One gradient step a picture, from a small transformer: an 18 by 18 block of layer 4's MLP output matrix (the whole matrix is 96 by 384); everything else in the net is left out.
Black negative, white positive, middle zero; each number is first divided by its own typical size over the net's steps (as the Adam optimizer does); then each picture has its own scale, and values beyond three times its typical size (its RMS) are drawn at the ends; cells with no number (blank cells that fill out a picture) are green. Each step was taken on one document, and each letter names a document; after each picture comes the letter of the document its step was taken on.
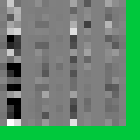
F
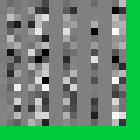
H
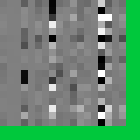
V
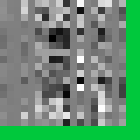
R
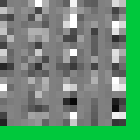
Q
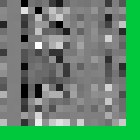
R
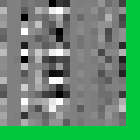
R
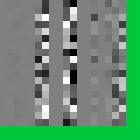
H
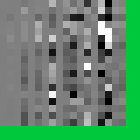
V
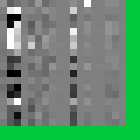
F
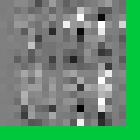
V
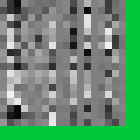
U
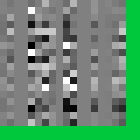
H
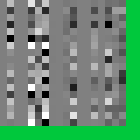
H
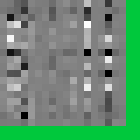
U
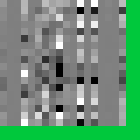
R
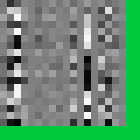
U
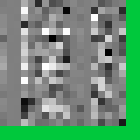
R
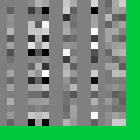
H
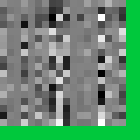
R
